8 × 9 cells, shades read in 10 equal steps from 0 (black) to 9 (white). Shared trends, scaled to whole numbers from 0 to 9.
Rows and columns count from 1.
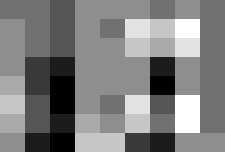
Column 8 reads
5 9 8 5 5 9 9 5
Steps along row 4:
down down up same same down up down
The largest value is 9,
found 3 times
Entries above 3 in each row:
8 8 8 6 6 6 7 5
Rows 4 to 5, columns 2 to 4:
2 1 5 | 2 0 5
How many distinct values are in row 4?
4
